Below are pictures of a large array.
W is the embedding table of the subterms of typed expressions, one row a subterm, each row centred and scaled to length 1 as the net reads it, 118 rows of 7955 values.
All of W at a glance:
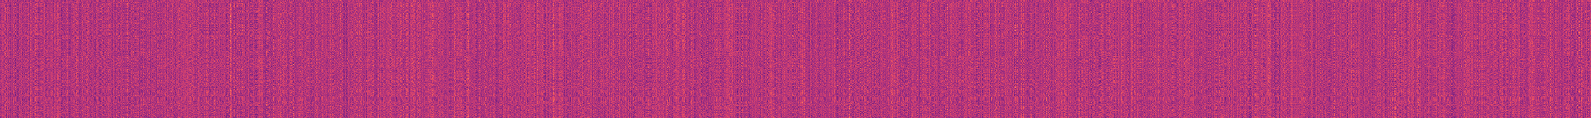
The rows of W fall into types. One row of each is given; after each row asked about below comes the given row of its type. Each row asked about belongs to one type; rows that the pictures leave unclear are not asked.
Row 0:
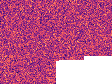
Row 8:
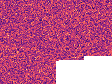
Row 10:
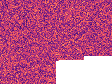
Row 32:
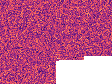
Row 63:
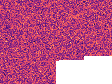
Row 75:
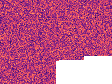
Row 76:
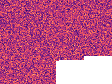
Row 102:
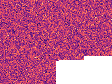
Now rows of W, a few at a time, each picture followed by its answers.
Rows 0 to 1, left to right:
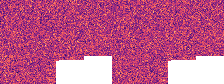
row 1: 0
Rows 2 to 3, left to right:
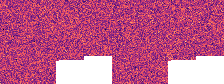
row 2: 8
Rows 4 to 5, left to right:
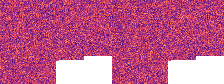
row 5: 63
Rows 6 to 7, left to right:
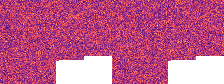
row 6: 63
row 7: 75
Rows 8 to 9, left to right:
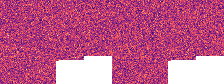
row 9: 75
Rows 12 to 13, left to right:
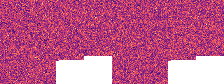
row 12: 102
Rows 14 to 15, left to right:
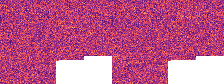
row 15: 10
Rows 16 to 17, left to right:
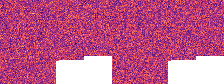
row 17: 76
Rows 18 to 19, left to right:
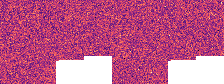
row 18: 10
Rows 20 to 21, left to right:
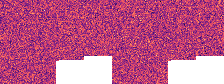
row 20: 75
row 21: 32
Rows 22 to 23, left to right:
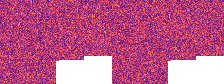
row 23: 8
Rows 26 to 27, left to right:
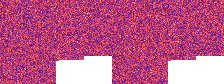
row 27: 63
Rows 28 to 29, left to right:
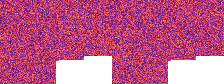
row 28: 75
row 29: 10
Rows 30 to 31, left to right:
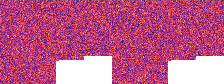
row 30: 63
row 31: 32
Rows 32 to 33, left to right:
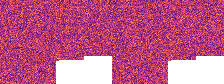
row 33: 63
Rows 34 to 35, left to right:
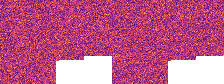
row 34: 63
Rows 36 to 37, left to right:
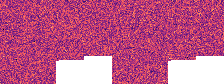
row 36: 8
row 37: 32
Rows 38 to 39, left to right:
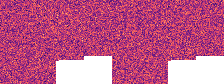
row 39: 76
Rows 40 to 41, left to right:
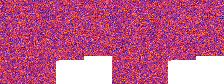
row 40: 75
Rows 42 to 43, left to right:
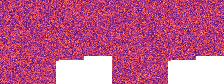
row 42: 10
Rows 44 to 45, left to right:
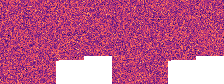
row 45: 0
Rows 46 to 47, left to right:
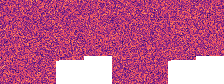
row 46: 0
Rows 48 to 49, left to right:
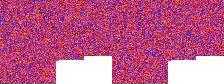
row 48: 10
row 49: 76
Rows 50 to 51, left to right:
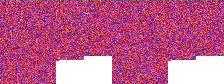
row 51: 8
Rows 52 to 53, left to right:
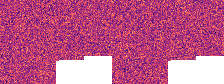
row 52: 76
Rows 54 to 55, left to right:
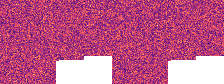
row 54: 76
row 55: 75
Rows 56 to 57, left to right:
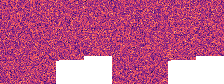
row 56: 102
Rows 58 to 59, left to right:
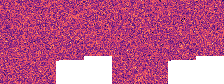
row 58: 63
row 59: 32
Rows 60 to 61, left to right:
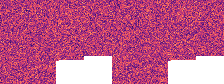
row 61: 10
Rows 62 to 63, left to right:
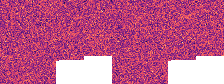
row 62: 0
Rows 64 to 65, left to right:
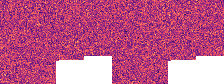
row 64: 10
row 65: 102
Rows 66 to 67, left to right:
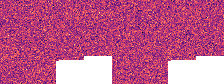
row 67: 76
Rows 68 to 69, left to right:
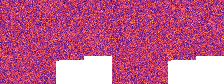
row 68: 0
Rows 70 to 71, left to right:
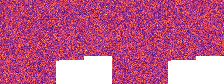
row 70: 0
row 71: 75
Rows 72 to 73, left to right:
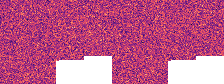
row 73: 76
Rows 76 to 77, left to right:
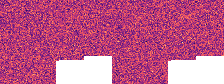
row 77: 63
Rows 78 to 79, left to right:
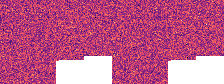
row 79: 75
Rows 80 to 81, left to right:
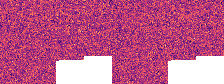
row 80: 32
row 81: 63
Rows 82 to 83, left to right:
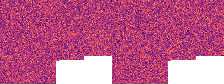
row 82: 0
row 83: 102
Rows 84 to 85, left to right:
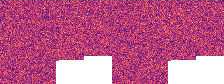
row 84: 75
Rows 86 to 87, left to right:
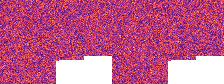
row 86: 0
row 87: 63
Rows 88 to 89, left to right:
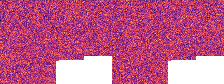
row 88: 10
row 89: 63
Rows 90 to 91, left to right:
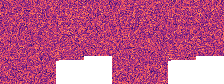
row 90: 75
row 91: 32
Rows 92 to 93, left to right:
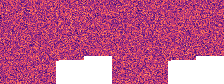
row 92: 102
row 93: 76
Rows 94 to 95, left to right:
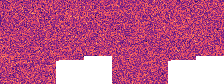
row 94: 10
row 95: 8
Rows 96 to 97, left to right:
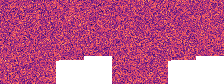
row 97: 0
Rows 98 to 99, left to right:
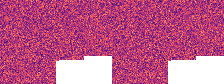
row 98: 0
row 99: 76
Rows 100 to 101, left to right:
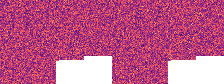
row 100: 76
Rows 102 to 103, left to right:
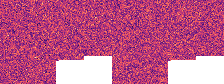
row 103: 10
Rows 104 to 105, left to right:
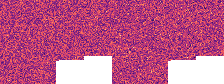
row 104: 76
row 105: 8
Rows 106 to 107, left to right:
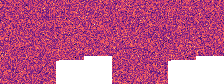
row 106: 75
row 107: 32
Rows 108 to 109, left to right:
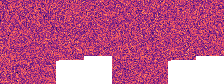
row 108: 10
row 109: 75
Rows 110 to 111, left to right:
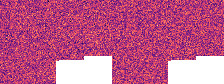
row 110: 63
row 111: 76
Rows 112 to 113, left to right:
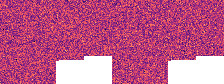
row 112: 8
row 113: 76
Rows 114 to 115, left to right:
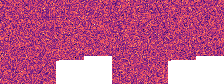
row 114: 75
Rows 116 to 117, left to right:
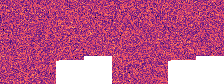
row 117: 10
